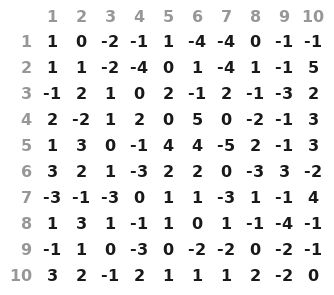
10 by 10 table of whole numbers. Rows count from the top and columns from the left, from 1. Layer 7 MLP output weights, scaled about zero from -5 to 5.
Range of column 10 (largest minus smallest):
7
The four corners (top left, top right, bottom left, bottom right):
1 -1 3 0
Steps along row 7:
up down up up same down up down up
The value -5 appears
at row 5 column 7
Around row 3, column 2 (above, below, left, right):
1 -2 -1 1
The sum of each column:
7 11 -4 -9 12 7 -14 -1 -13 12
